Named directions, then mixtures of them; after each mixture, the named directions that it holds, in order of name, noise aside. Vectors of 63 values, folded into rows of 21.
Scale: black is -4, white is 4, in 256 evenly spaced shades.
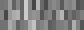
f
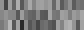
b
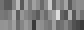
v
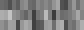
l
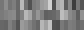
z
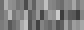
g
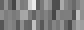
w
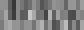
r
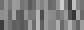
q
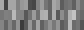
g, r, w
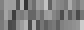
f, g, v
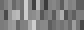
f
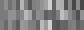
z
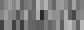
b, g, q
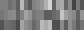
z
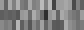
b, l, z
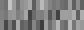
b, r, v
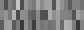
b, q, v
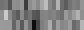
b, f, l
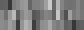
l, v, z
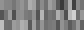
q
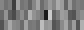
b, r, z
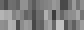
l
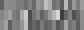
g, v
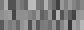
g, r, w
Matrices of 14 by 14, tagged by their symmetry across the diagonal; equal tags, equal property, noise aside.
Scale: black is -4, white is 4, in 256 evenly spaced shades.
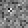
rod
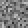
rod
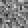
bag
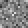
rod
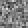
bag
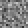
bag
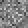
rod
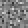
bag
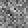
bag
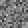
rod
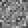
rod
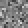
bag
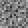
rod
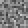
rod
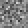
rod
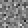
bag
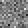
bag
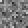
rod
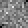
rod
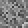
rod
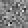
bag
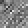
rod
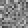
rod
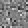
bag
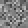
bag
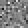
bag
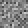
rod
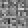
bag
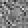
bag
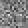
bag
